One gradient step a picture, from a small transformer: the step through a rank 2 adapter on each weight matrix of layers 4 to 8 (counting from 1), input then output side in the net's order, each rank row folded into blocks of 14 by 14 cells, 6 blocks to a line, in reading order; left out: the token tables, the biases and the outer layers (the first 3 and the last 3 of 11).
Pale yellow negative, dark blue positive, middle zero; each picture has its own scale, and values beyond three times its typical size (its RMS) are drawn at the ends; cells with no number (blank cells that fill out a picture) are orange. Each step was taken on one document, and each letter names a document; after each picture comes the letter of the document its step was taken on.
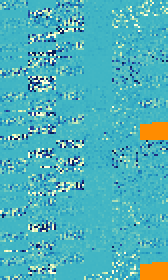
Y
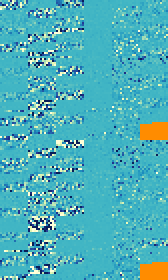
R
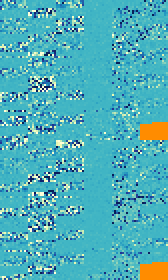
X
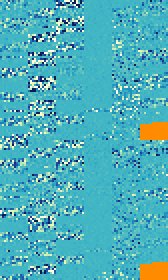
R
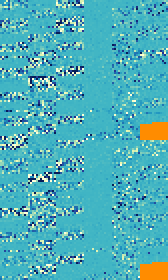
X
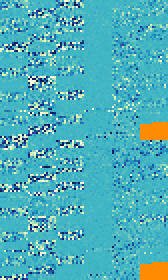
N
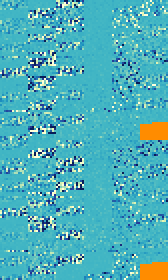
Y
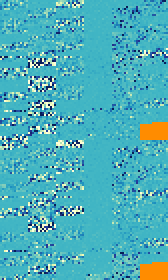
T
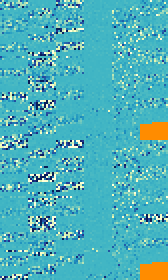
N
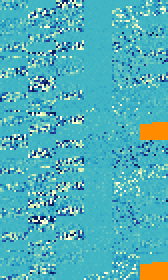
Y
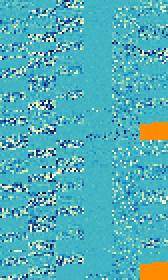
N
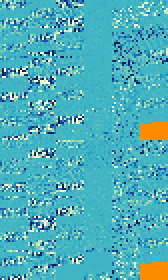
Y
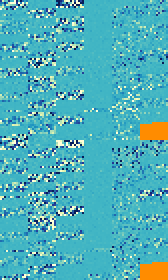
T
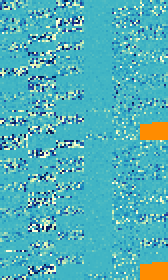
N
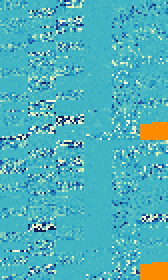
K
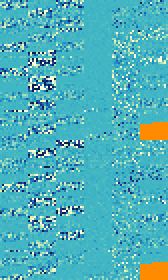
N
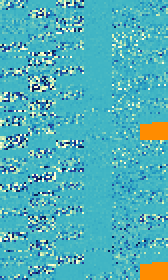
N
